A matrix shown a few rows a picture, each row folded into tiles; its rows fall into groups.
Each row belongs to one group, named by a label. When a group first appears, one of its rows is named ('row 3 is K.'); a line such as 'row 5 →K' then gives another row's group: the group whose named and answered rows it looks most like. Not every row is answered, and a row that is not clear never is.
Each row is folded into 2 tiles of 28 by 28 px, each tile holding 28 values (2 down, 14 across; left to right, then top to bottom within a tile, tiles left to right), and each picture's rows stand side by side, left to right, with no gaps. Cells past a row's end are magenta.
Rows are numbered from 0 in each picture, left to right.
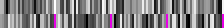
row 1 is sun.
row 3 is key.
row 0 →sun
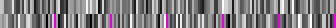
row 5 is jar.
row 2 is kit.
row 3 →kit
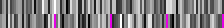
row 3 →jar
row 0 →kit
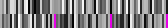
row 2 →jar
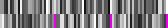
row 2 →sun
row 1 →key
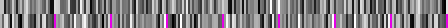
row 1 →jar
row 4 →sun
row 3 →kit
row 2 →kit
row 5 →kit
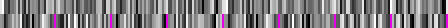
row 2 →sun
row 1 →kit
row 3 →kit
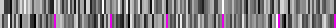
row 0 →key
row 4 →kit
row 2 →jar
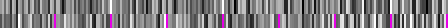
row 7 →kit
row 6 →key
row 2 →kit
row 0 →jar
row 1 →sun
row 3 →sun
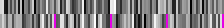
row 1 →key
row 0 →sun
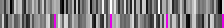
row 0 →sun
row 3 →key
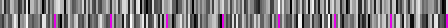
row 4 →kit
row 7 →key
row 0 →key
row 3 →sun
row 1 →jar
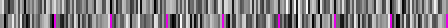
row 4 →jar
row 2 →key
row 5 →jar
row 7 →kit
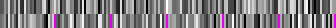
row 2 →sun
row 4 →key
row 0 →kit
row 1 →key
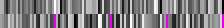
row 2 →kit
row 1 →key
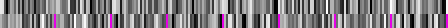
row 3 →sun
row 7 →key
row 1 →jar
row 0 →sun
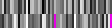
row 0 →key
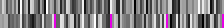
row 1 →key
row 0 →jar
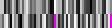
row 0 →key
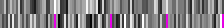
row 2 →kit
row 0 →kit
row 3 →kit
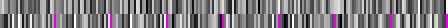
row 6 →jar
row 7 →key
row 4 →sun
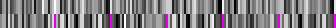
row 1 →key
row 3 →key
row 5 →key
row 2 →kit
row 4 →sun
